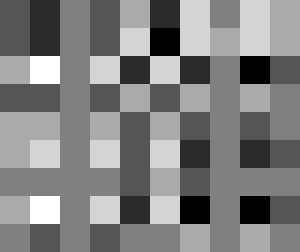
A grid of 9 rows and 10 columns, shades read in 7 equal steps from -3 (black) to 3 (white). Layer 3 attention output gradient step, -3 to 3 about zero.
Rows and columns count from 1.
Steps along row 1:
down up down up down up down up down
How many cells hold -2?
8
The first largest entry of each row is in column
7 5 2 5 1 2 6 2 7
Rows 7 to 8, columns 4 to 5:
0 -1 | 2 -2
